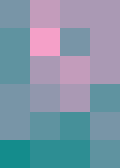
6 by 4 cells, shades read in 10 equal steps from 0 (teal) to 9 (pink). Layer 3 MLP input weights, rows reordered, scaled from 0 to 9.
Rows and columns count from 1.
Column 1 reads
4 3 3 4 4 0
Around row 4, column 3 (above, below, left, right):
7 2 5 3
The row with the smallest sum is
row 6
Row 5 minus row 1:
0 -4 -4 -2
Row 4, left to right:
4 5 6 3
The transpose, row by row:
4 3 3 4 4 0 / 7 9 6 5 3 1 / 6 4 7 6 2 1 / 6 6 6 3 4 3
